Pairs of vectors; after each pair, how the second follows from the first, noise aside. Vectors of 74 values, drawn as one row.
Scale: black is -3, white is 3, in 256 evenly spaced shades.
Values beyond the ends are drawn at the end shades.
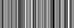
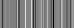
partly zeroed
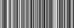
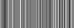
partly zeroed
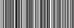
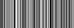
negated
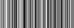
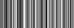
negated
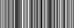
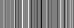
partly zeroed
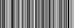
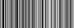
shuffled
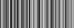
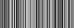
shuffled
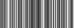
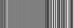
partly zeroed
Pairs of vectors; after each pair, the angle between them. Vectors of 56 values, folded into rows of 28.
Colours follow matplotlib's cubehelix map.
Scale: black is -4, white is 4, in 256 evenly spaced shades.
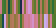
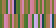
orthogonal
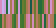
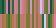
nearly opposite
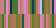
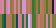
partly aligned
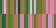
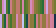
partly aligned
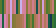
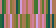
partly aligned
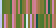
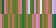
orthogonal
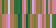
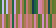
partly opposed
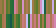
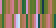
partly opposed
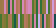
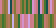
partly opposed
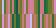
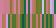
orthogonal
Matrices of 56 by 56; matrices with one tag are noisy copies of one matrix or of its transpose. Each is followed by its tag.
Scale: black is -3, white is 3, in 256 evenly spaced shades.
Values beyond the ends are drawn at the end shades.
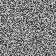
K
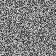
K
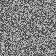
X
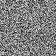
K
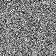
X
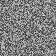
X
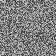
K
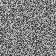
K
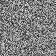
X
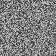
X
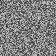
X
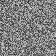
X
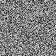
K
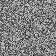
X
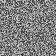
K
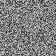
K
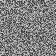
K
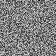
K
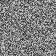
X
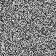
X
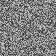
X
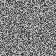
K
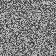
X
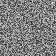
K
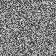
X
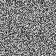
K
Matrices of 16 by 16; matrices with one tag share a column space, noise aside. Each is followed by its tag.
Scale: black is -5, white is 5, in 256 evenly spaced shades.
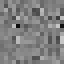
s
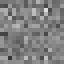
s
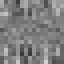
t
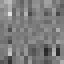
t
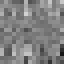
t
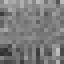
t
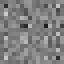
s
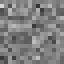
s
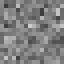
s
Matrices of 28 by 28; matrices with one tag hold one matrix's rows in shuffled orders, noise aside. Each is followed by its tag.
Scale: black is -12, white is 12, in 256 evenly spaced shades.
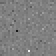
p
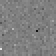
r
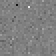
p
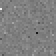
r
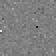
r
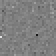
r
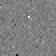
p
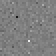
p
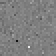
p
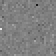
r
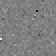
r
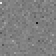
r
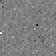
r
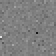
r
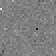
r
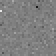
r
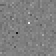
p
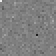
r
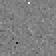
p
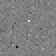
p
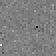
r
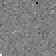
r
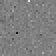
p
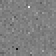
p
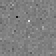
p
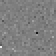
r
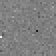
r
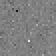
p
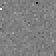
r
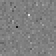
p
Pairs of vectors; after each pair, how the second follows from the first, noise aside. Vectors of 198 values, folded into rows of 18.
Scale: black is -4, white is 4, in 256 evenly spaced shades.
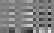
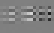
partly zeroed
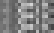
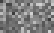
shuffled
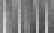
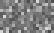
shuffled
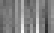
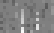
partly zeroed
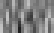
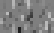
partly zeroed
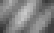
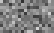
shuffled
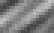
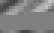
partly zeroed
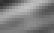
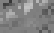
partly zeroed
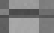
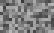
shuffled
